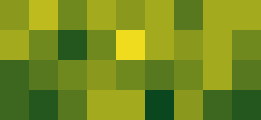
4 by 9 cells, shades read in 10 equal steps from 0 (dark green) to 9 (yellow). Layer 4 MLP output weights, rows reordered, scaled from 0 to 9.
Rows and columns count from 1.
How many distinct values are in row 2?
5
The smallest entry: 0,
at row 4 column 6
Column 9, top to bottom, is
6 4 3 1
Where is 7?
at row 1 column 2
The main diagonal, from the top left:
5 4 4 6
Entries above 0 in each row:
9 9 9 8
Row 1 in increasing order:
3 4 5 5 6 6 6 6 7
